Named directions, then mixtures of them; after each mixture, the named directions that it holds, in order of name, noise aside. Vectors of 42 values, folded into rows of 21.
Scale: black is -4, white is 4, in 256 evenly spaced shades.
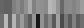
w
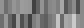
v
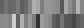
v, w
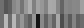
w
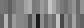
v, w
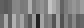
w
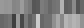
v, w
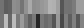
w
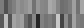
v, w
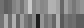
w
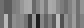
v, w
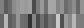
v, w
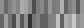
v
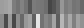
w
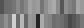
v, w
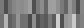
v, w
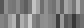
v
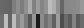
w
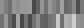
v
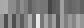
w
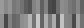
v, w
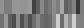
v
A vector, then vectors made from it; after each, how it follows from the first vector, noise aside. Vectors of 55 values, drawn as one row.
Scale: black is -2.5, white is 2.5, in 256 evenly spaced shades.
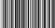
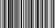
wrapped around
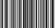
wrapped around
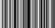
sign-scrambled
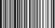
sign-scrambled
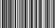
wrapped around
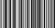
wrapped around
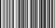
sign-scrambled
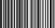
sign-scrambled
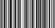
wrapped around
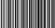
sign-scrambled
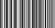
wrapped around
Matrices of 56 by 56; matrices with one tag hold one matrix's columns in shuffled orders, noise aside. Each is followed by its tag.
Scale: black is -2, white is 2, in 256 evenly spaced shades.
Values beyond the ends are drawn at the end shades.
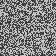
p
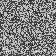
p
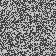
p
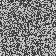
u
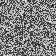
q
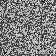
p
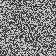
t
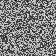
t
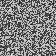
u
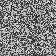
p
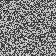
t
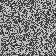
p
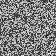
q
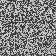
p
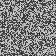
p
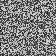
p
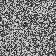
u
